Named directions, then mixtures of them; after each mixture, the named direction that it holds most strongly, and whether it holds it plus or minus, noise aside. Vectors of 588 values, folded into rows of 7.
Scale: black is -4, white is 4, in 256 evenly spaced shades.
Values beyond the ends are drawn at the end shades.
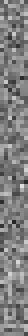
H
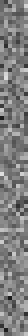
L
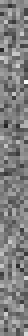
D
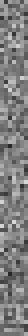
H, minus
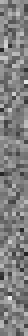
D, plus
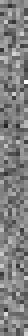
D, plus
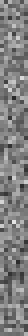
H, minus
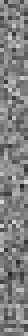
H, minus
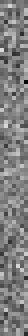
D, minus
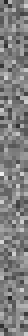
L, plus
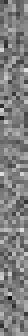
L, plus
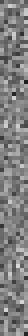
D, minus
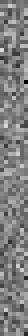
D, minus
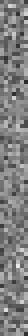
D, minus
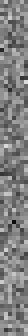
H, plus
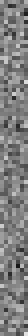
D, plus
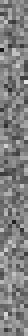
D, plus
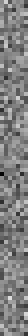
L, minus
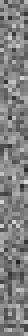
H, minus
